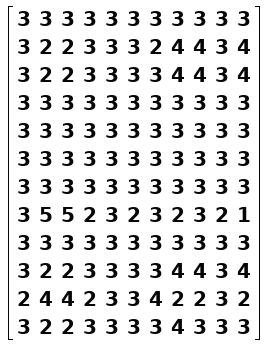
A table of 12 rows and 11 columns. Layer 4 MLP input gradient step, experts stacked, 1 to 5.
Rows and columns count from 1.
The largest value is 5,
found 2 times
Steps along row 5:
same same same same same same same same same same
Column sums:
35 35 35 34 36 35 36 38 38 35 36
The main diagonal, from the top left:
3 2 2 3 3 3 3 2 3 3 2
